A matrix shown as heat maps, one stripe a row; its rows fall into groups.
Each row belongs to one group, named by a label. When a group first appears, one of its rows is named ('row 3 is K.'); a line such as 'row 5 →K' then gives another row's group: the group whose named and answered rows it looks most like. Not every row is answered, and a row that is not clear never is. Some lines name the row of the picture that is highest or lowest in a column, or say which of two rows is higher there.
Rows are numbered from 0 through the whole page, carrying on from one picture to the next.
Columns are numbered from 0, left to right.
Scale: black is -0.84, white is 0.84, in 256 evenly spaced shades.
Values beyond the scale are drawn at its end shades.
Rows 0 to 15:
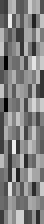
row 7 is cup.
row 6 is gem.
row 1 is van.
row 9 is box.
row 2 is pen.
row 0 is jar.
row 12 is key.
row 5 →jar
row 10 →key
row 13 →van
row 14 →jar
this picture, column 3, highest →10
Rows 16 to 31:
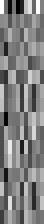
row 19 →cup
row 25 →box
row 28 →cup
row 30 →van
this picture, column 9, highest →16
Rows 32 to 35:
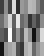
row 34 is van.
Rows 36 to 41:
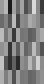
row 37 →key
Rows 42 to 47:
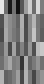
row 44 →box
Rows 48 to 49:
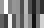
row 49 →van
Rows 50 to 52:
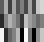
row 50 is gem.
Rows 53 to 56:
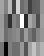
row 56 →cup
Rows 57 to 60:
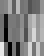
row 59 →cup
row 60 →pen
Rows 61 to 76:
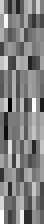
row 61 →pen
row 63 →gem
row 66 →key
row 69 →cup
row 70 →cup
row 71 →van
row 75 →gem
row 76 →gem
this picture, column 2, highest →71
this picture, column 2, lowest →68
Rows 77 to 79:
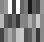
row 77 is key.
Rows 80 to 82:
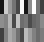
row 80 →box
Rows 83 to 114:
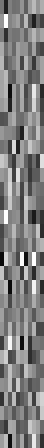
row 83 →cup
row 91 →jar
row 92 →pen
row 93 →key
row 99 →jar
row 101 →box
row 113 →jar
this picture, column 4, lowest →93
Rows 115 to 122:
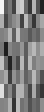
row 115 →gem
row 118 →cup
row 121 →gem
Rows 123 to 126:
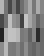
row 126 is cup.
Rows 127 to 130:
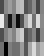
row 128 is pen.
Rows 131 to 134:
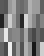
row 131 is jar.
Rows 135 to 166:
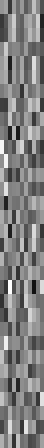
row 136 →jar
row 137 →jar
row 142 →jar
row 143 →van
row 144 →key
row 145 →gem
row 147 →pen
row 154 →key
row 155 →van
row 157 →jar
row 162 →key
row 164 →van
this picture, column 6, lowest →152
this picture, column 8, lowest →155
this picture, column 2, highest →155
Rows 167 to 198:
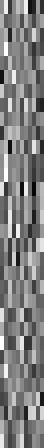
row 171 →van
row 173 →gem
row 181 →van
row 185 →key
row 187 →van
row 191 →gem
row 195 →jar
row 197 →gem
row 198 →gem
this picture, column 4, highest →183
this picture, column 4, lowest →185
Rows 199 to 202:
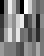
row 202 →pen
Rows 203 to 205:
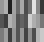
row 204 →jar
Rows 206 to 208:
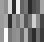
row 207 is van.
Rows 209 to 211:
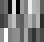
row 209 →key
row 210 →jar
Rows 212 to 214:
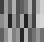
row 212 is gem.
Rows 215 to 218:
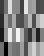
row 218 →cup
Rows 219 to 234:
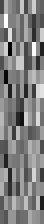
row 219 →box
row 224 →cup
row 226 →pen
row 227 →pen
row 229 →jar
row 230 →cup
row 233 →jar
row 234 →jar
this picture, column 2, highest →221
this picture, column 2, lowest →222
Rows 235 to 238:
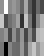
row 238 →cup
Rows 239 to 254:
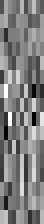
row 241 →cup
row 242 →pen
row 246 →box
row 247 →van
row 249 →key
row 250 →box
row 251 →box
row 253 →cup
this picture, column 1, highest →245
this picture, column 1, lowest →248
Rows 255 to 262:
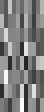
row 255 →van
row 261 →box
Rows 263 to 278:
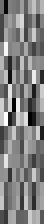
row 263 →cup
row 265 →box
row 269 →van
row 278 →jar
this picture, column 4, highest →270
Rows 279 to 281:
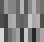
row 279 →box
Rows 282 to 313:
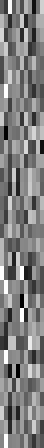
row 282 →van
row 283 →gem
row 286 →box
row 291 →cup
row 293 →gem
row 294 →key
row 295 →key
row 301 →gem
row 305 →cup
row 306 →jar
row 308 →key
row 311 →pen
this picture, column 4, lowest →308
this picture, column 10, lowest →292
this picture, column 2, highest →282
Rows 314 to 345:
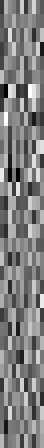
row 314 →box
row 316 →van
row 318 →box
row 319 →gem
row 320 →jar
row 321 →box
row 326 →pen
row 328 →jar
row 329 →van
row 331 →gem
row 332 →pen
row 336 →jar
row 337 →key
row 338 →van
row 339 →pen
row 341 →box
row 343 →van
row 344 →cup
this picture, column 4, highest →327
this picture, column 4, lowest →326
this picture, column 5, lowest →339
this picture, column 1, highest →322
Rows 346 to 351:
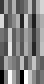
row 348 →van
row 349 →van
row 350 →box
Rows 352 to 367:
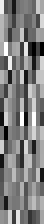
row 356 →van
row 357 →gem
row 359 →box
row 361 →cup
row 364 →jar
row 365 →box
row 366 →cup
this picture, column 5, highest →360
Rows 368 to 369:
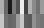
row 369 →gem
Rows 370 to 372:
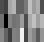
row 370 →jar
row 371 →cup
